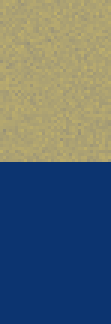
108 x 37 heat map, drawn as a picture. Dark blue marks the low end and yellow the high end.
It is made of 2 by 1 panels. Panel 1,1: high, fine-grained, faint in contrast. Panel 2,1: very low, flat.
